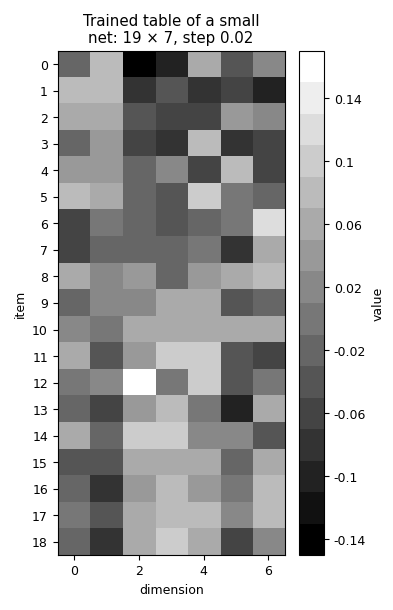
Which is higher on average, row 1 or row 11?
row 11
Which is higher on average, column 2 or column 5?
column 2
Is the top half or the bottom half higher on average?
bottom
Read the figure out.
Title: Trained table of a small net: 19 × 7, step 0.02
x-axis: dimension, ticks 0 2 4 6
y-axis: item, ticks 0 1 2 3 4 5 6 7 8 9 10 11 12 13 14 15 16 17 18 (0 at the top)
Colour bar: value, ticks -0.14 -0.1 -0.06 -0.02 0.02 0.06 0.1 0.14
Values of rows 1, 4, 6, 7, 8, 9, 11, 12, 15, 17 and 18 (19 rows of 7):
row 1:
0.08 0.08 -0.08 -0.04 -0.08 -0.06 -0.1
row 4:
0.04 0.04 -0.02 0.02 -0.06 0.08 -0.06
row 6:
-0.06 0 -0.02 -0.04 -0.02 0 0.12
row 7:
-0.06 -0.02 -0.02 -0.02 0 -0.08 0.06
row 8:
0.06 0.02 0.04 -0.02 0.04 0.06 0.08
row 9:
-0.02 0.02 0.02 0.06 0.06 -0.04 -0.02
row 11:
0.06 -0.04 0.04 0.1 0.1 -0.04 -0.06
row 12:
0 0.02 0.16 0 0.1 -0.04 0
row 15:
-0.04 -0.04 0.06 0.06 0.06 -0.02 0.06
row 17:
0 -0.04 0.06 0.08 0.08 0.02 0.08
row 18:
-0.02 -0.08 0.06 0.1 0.06 -0.06 0.02
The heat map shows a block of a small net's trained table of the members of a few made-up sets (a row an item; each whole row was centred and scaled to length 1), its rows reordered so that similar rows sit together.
